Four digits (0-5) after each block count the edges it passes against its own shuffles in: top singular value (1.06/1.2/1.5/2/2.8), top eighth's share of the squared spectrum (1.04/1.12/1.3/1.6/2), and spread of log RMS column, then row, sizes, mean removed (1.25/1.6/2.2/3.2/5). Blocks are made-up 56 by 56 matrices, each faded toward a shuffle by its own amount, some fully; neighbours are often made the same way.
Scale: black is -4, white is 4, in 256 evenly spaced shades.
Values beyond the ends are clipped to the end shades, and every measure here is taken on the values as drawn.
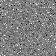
1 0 0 0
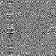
4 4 2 3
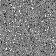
1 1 0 0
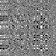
4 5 2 3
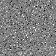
2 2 0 0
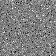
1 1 0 0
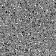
2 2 0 0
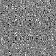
3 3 1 1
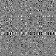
4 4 2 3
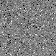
3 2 0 1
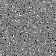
1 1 0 0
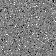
1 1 0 0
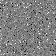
0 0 0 0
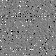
3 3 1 1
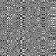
5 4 3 3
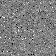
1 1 0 0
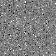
1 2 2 0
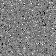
0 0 0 0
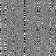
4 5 3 1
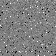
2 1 0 0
